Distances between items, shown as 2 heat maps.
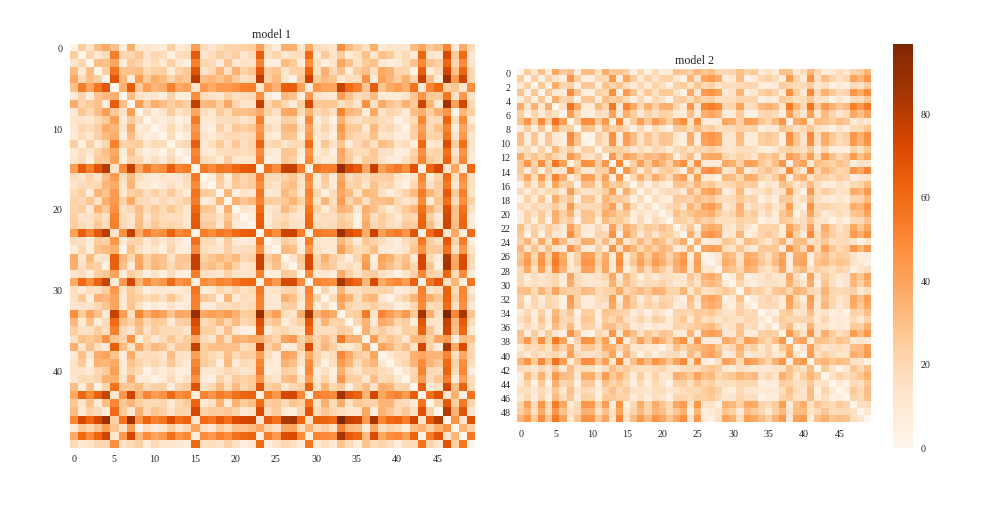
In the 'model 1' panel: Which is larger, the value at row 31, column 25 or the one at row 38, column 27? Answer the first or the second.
the second
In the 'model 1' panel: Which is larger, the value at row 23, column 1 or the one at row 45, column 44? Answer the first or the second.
the first
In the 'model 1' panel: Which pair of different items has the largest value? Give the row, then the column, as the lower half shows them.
46, 33
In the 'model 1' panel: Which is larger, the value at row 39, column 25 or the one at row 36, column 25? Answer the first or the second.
the second
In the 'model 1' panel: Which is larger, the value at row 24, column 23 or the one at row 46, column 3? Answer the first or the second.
the second
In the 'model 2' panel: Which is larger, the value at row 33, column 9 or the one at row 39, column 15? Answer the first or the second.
the second
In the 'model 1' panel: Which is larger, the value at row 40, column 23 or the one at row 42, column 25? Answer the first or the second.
the first
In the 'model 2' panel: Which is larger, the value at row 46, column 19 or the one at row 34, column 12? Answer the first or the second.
the second
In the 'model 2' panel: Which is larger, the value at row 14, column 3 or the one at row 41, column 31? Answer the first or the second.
the second
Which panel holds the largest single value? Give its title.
model 1
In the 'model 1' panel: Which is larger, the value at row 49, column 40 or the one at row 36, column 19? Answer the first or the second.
the second
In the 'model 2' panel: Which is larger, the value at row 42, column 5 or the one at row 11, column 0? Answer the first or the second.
the first
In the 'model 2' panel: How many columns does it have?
50
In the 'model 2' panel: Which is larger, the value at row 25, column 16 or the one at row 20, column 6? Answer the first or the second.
the first
